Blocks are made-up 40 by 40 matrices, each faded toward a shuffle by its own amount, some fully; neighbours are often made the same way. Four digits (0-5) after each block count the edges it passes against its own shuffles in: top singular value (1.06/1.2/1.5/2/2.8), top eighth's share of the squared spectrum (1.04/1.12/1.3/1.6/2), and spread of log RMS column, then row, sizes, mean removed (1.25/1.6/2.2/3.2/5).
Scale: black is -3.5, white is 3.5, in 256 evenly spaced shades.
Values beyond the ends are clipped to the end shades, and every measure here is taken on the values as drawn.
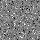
1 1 0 0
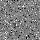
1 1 0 0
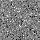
0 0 0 0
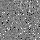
1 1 1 0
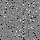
2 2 0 0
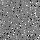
1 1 0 0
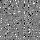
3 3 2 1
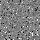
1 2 0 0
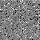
2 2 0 0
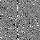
3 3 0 0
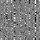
4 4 2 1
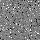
0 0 0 0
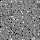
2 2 0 0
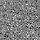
2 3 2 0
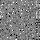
2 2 1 0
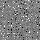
1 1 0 0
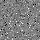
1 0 0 0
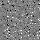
1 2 1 0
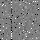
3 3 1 0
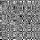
4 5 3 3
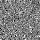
2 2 0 0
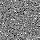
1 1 0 0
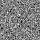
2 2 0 0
